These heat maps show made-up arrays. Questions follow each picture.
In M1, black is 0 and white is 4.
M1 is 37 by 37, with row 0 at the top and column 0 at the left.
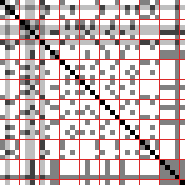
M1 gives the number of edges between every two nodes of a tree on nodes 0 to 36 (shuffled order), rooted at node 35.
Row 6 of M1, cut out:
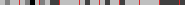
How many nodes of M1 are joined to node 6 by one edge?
10
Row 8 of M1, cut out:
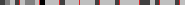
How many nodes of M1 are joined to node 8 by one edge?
9
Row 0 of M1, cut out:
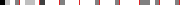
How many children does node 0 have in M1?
0
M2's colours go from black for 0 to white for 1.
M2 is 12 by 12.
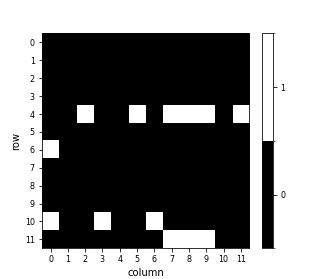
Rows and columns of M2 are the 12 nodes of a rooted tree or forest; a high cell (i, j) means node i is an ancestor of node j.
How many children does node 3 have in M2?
0
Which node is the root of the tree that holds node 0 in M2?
10
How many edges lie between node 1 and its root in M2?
0
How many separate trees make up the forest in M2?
3
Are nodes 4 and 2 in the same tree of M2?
yes
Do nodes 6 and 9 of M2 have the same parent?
no
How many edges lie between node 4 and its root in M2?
0
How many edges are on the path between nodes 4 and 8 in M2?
2
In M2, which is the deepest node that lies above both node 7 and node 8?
11
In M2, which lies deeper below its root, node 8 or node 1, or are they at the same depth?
node 8
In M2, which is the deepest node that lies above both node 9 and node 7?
11
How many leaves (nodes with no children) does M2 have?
8
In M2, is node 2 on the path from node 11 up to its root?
no
